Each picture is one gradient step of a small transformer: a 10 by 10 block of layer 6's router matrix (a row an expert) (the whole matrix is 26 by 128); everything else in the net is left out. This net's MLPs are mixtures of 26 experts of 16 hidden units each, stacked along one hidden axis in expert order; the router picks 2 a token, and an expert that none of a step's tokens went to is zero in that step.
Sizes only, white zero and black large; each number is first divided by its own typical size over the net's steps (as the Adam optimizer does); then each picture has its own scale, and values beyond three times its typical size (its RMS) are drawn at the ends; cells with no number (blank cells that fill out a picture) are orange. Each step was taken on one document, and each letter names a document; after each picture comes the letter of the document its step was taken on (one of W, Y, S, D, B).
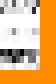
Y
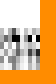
Y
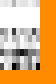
Y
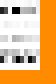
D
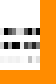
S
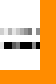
S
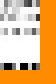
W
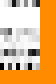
Y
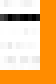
W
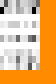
D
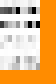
D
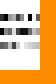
S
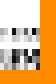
Y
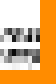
Y
